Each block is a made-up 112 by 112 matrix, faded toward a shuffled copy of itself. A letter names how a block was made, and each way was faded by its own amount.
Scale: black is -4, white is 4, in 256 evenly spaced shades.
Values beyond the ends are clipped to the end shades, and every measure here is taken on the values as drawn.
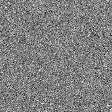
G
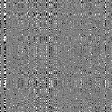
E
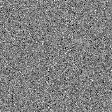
G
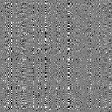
E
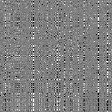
E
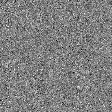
G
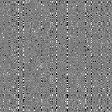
E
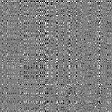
E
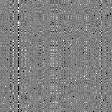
E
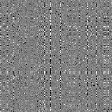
E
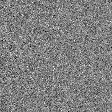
G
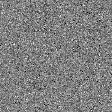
G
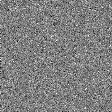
G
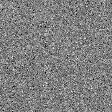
G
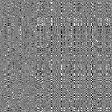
E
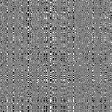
E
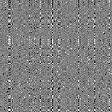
E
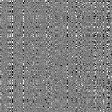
E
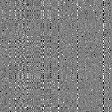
E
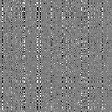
E
